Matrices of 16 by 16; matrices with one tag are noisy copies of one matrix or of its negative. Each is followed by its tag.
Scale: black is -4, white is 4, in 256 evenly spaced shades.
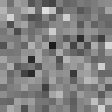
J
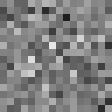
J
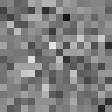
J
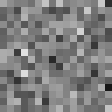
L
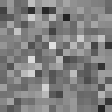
J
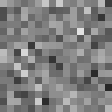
L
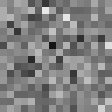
J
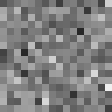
L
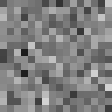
L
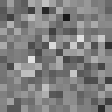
J
